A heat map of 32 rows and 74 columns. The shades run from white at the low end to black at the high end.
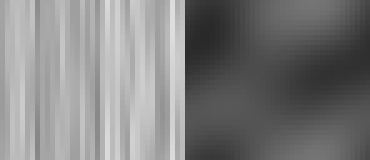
The table splits into one row of 2 panels. Panel 1,1: low, streaked downward. Panel 1,2: high, smooth.
